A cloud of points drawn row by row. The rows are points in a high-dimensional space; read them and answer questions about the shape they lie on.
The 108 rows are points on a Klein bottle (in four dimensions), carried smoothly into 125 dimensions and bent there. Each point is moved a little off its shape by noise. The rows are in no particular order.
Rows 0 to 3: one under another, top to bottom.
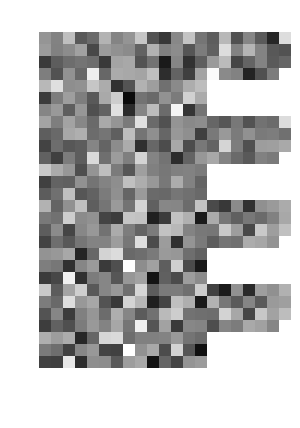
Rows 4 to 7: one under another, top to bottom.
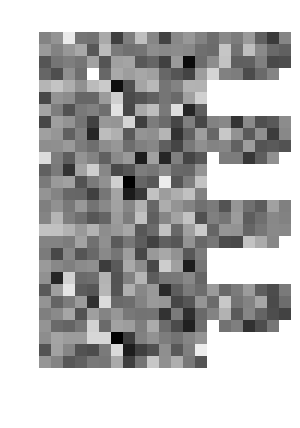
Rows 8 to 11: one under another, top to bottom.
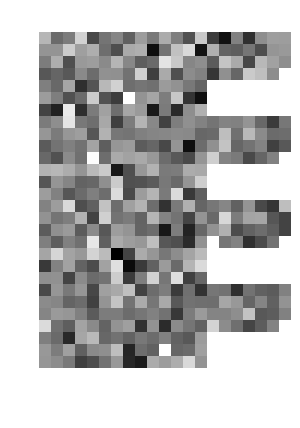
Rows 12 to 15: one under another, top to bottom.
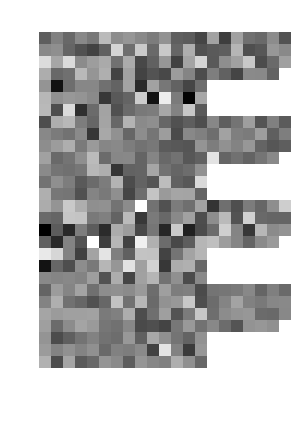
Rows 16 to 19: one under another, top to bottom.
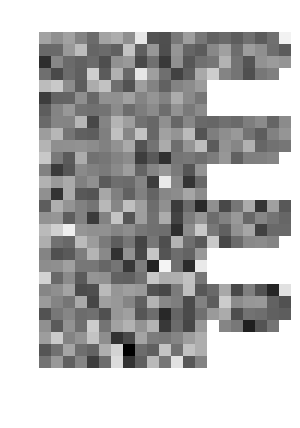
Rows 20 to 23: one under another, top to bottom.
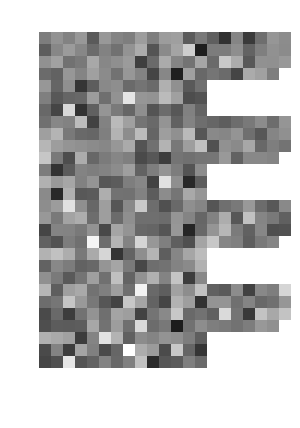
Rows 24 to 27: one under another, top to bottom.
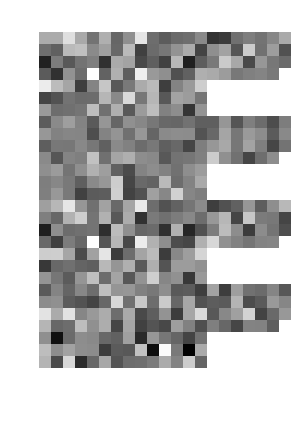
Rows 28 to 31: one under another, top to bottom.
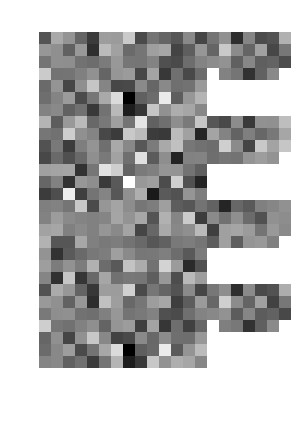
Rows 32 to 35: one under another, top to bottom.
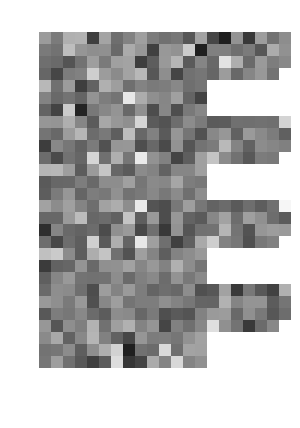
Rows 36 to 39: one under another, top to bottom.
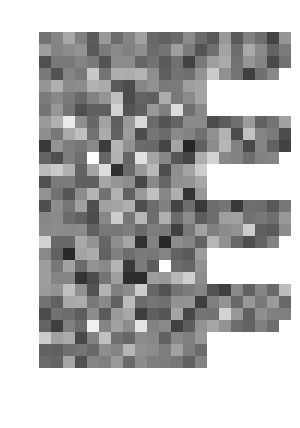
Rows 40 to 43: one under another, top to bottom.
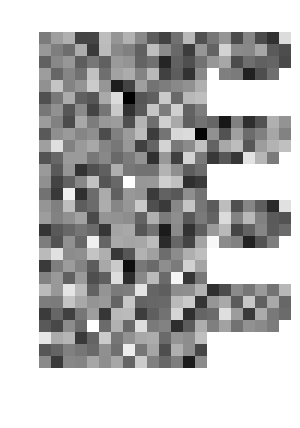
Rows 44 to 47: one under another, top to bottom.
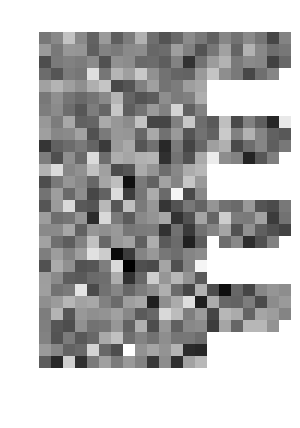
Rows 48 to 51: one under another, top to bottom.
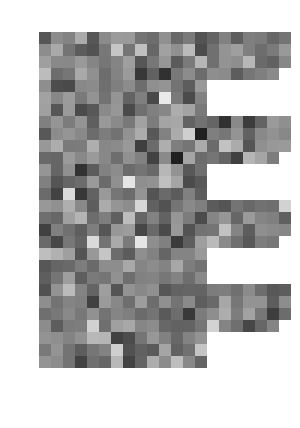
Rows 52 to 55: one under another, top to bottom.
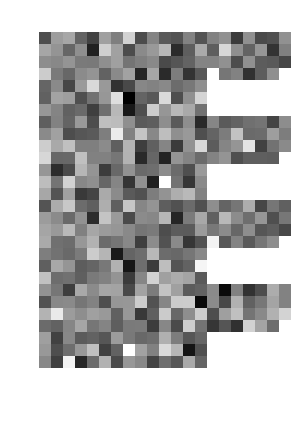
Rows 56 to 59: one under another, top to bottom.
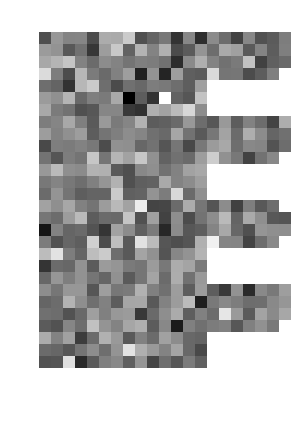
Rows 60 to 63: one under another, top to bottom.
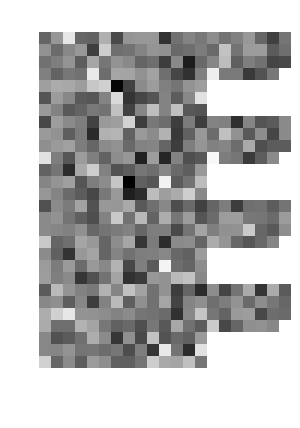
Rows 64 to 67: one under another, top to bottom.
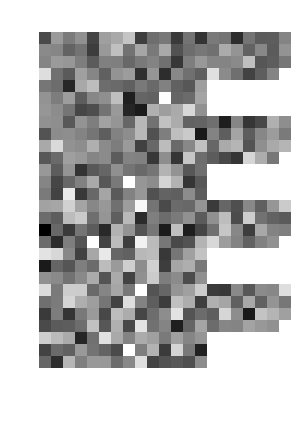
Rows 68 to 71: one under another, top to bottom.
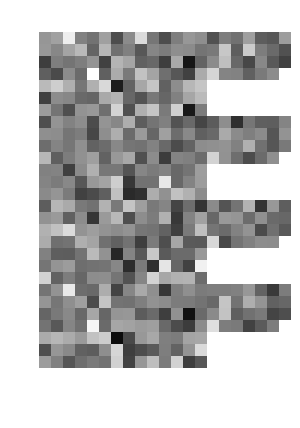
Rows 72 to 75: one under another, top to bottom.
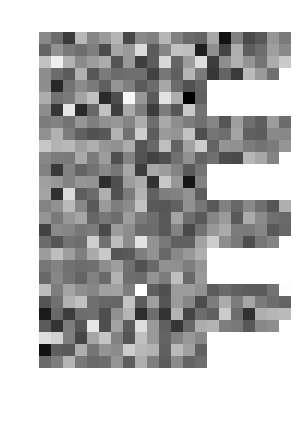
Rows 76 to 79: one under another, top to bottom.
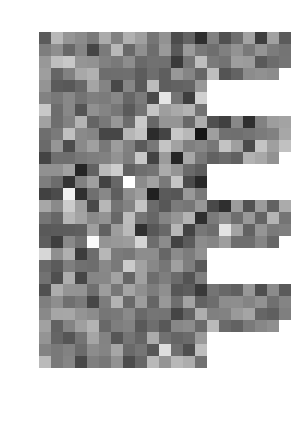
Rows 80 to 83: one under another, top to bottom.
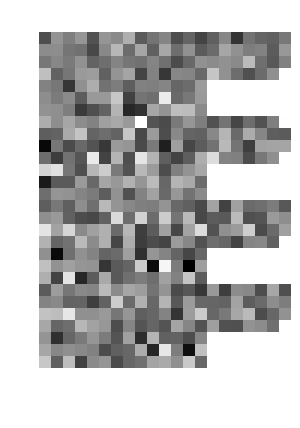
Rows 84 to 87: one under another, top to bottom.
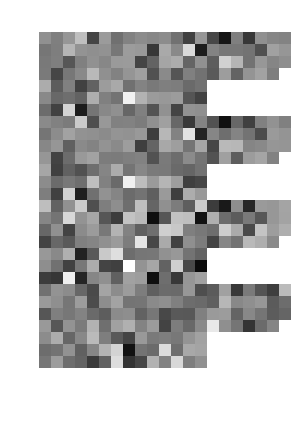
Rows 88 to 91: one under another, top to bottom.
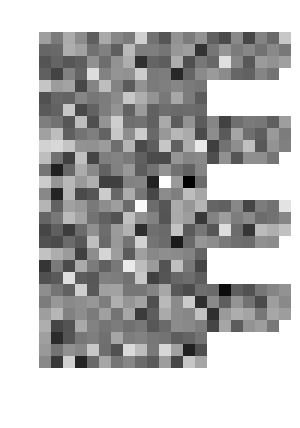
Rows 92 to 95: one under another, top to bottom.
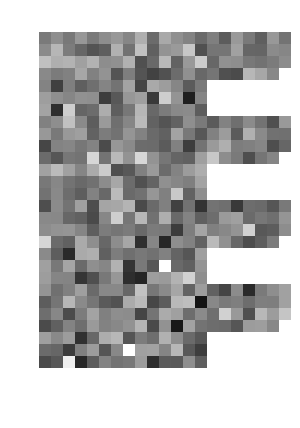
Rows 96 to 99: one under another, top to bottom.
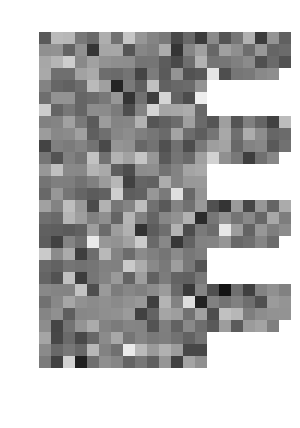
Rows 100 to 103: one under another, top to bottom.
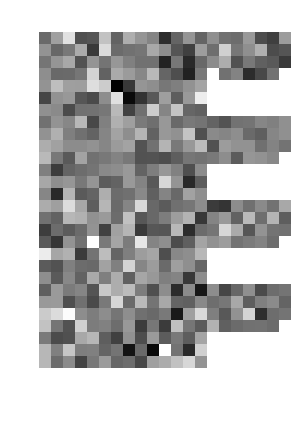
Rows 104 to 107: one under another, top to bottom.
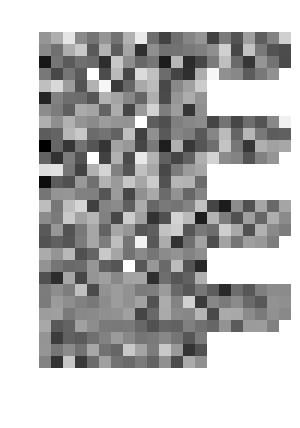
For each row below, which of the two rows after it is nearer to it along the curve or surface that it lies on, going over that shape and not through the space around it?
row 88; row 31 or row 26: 26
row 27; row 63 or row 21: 63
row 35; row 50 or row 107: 50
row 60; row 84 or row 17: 17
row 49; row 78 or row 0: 78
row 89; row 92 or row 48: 48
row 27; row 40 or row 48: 48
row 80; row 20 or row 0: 0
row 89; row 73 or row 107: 107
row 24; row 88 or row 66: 66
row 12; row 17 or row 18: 18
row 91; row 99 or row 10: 99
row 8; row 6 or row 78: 78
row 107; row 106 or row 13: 106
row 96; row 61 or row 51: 51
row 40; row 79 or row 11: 11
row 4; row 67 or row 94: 94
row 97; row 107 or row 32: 32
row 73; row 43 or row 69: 69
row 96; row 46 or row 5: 46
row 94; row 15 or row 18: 15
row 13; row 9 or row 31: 9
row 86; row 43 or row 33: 43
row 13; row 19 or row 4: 4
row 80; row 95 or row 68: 68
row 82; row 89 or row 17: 89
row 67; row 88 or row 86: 86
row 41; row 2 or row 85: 2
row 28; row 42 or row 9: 42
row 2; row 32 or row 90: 90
